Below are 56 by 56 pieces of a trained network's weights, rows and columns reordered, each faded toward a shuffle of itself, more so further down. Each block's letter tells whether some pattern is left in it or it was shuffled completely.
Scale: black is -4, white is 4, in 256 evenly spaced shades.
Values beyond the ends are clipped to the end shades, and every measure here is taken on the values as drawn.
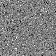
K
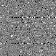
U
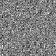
U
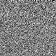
U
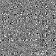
U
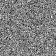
K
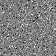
K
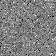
K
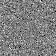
K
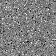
K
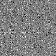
U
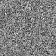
U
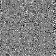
U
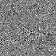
U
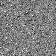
K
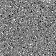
K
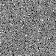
K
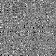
U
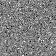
K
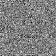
U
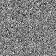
K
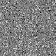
U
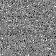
K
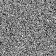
K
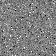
K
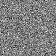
U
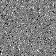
K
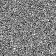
K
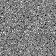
K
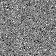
K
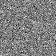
K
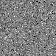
K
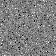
K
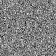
U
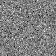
U
